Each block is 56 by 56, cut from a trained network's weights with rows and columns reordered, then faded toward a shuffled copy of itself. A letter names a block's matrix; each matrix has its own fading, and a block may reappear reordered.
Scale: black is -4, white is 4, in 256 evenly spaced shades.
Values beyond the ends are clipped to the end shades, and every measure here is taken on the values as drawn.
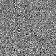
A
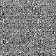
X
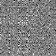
X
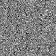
A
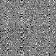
X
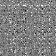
X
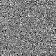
A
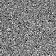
A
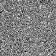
A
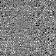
X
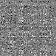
X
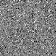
A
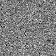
A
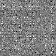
X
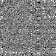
X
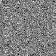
A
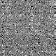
X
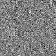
A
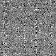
X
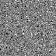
A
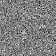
A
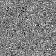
A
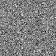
A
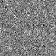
A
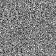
A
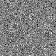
A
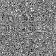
A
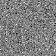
A
